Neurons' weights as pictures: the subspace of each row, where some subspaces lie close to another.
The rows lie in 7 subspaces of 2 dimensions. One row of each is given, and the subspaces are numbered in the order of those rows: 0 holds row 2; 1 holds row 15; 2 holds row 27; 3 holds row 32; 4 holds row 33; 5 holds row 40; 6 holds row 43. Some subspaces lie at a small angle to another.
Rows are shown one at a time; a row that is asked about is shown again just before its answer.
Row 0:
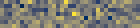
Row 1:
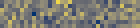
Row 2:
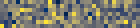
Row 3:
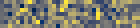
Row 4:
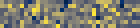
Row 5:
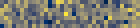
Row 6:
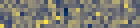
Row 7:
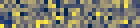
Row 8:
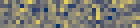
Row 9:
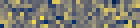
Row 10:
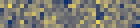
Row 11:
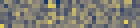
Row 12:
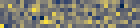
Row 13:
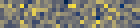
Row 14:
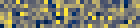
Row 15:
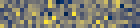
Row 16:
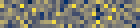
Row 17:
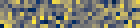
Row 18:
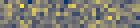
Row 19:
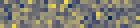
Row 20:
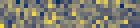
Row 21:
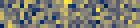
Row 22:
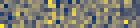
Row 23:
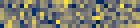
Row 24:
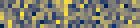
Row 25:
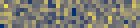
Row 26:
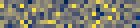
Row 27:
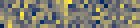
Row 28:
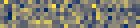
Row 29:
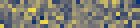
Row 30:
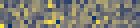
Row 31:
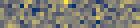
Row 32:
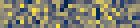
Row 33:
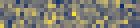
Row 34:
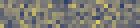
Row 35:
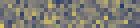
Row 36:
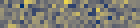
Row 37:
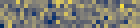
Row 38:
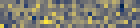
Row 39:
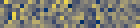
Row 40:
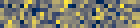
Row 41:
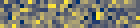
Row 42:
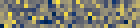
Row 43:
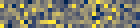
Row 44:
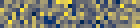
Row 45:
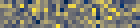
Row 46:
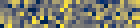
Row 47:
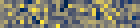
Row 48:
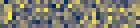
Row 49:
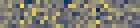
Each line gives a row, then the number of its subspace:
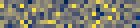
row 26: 6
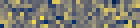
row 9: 3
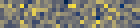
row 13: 5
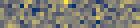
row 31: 5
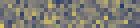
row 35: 4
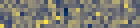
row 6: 2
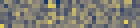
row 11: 6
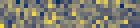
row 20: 4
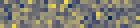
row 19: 4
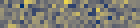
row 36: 2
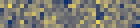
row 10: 4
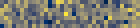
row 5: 1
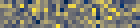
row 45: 0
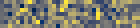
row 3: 3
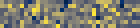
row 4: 0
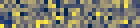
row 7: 2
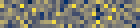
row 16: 6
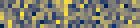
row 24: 2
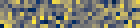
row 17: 3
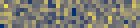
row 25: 6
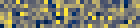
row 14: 2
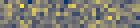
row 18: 5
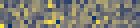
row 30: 6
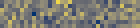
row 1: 1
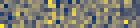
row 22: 6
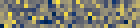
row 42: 0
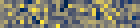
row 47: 3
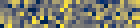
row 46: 3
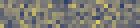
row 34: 5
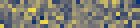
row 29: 3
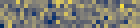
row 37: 4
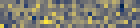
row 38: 0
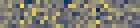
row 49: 2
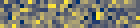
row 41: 4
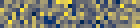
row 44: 1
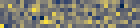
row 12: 0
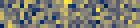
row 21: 2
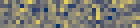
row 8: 0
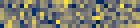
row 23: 5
